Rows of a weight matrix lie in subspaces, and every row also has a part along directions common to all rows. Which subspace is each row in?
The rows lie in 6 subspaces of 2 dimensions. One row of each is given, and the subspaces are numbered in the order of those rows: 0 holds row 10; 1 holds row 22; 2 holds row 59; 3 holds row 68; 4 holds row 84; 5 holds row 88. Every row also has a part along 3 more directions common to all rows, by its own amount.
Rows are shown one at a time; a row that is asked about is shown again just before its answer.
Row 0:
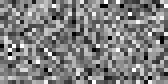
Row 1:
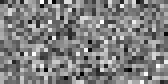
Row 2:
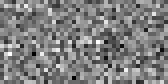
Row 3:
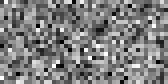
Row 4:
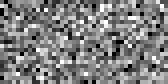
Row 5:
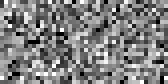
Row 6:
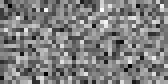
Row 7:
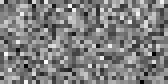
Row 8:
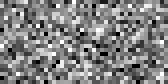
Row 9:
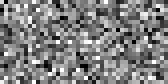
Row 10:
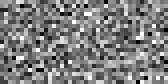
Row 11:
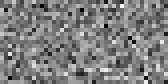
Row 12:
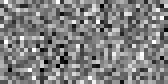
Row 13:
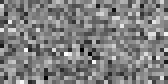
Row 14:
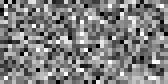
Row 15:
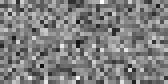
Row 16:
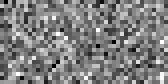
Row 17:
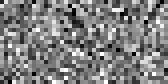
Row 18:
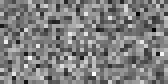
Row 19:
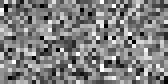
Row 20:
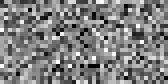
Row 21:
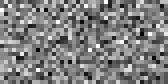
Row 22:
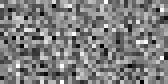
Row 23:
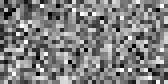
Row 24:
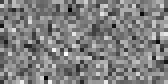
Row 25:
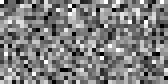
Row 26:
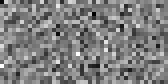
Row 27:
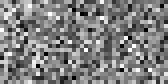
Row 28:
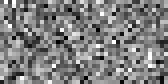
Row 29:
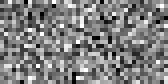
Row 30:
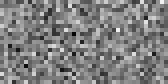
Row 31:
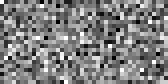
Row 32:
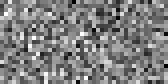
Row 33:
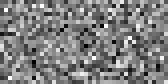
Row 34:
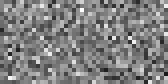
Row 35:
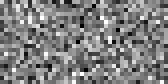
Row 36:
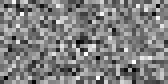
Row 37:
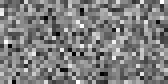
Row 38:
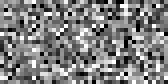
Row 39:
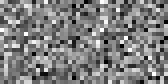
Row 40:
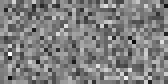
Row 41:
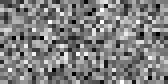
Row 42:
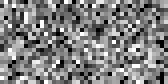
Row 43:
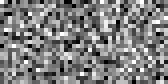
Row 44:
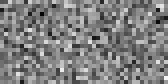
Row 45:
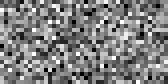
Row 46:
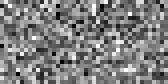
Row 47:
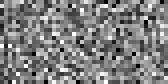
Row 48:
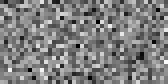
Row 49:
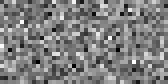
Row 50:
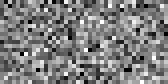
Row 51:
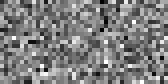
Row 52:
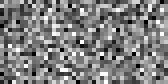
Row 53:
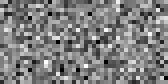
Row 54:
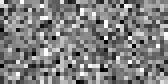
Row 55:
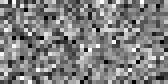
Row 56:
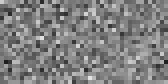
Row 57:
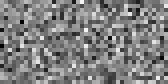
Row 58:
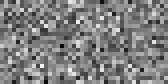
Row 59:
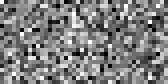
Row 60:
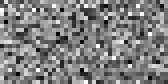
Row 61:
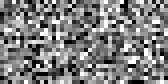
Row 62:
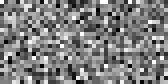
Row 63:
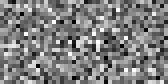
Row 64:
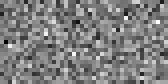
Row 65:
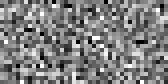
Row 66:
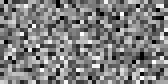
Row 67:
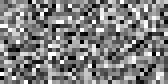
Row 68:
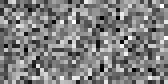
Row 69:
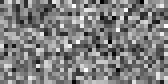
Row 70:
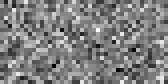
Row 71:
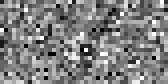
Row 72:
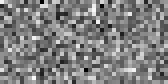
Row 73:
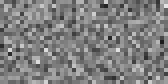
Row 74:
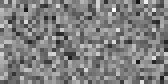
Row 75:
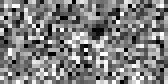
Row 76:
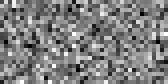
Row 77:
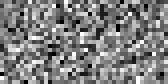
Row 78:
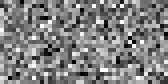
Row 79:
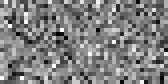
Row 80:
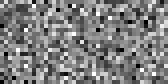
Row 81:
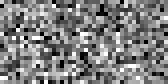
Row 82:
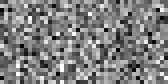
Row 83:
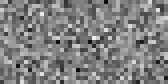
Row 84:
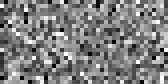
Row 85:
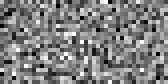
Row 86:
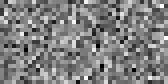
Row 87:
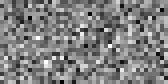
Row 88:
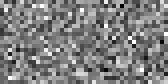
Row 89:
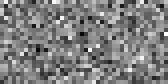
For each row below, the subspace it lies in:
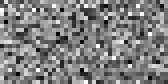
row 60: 0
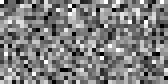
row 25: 2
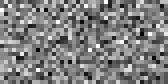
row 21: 0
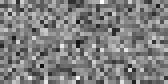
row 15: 3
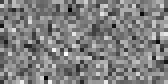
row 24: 4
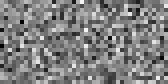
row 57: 5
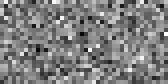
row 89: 0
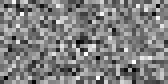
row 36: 3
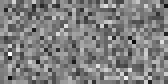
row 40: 5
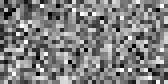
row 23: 3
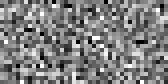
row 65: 1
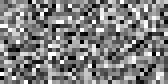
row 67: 2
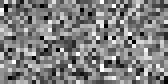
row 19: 5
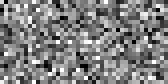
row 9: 1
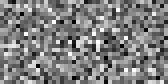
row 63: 3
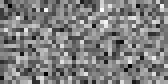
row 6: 0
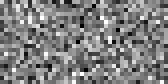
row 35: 1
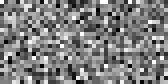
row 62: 3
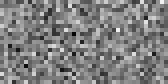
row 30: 2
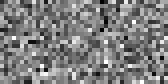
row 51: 3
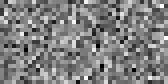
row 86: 3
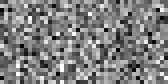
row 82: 1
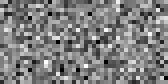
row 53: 1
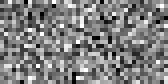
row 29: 1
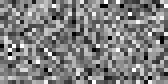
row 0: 5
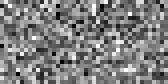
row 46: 0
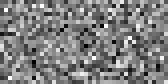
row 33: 5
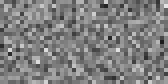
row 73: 5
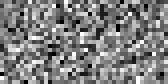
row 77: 2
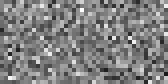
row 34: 5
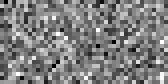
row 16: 4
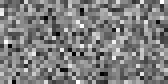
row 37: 2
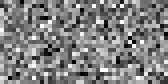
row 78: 5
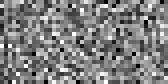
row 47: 2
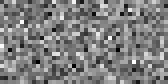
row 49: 5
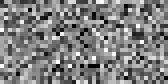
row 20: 5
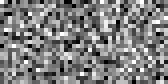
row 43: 1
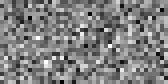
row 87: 1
